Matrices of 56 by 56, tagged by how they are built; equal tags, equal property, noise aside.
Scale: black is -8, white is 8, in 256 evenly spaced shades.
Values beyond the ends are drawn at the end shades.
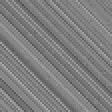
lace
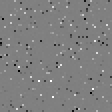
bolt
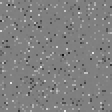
bolt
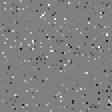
bolt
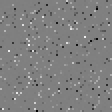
bolt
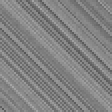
lace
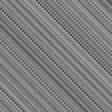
lace
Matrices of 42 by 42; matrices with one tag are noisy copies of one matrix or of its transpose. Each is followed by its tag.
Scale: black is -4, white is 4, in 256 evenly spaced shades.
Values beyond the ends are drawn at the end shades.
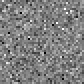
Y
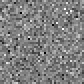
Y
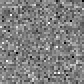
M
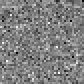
M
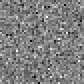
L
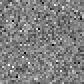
Y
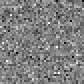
M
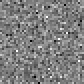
L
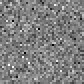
Y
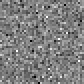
L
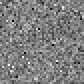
Y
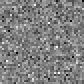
M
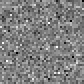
M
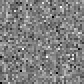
M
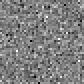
L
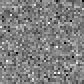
M
